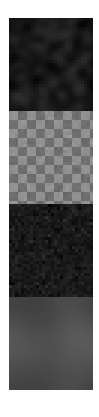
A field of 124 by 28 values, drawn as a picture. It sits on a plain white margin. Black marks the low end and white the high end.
The table splits into 4 rows of 1 panel. Panel 1,1: very low, blotchy, faint in contrast. Panel 2,1: middling, checkered. Panel 3,1: very low, fine-grained, faint in contrast. Panel 4,1: low, smooth, faint in contrast.
